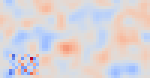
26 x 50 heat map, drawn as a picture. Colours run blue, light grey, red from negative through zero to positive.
The texture is blotchy. Values change most from cell to cell in the bottom left. An odd patch, rougher than its surroundings, sits in the bottom left. Overall the values sit about 50% of the way up the scale.
